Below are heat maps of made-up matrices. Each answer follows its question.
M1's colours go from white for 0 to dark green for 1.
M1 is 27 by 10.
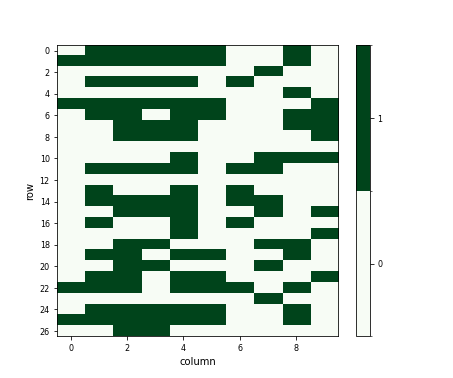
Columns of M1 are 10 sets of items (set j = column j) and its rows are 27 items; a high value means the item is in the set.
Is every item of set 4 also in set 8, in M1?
no
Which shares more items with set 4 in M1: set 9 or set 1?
set 1
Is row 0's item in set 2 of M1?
yes
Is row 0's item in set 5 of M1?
yes
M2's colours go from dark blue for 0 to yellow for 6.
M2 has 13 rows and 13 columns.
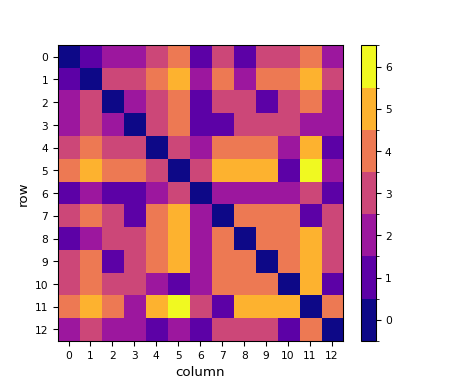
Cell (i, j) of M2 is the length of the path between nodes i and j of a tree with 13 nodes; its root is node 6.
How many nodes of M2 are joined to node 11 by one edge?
1
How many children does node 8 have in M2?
0
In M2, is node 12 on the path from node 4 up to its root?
yes
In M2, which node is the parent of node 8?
0
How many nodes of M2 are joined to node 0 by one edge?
3
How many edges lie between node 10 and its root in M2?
2
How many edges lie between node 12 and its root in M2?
1
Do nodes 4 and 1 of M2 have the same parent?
no
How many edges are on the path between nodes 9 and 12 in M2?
3
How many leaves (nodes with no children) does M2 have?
6
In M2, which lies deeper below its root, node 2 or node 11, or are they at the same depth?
node 11
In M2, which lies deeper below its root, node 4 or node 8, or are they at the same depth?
the same depth
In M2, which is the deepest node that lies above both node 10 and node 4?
12
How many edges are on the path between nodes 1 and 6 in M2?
2
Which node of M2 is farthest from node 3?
5
